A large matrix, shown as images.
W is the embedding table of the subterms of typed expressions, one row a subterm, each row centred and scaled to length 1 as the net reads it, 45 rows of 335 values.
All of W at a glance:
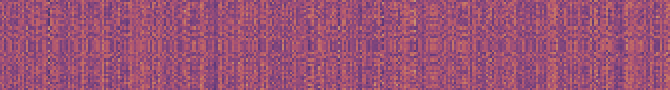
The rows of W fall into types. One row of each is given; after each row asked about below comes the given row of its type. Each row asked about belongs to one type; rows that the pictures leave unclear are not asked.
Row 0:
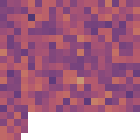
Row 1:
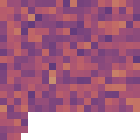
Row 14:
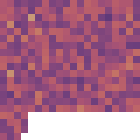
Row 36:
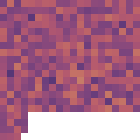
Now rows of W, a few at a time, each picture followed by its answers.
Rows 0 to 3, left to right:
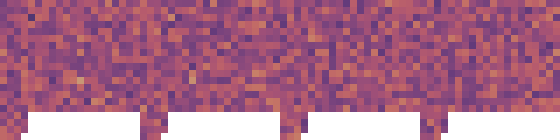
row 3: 36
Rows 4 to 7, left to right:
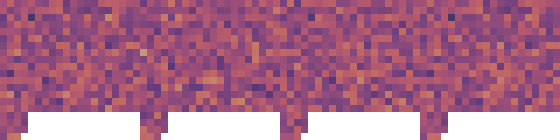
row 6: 36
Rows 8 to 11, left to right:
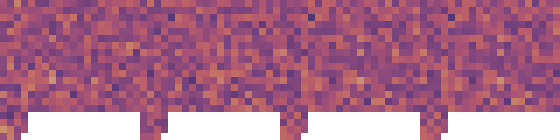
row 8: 1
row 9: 36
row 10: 0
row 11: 0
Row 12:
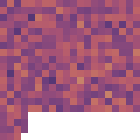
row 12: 36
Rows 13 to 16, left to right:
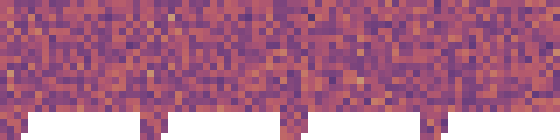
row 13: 14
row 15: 0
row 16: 36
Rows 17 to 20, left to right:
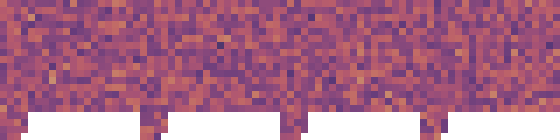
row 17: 1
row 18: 0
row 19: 36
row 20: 14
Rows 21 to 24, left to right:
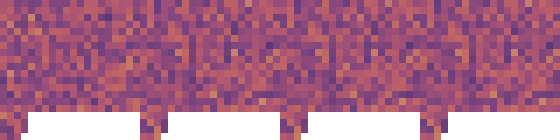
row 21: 14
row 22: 14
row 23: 14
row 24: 14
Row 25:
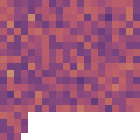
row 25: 14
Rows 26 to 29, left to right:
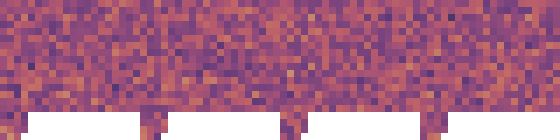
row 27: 0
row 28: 14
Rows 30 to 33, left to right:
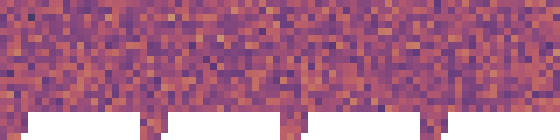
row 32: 0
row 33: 36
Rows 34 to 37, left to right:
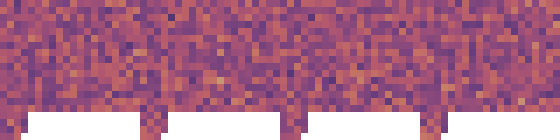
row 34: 36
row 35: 0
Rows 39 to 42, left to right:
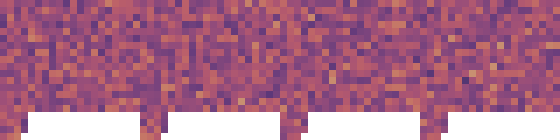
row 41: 1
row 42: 36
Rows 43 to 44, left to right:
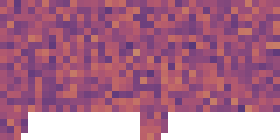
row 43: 36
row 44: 0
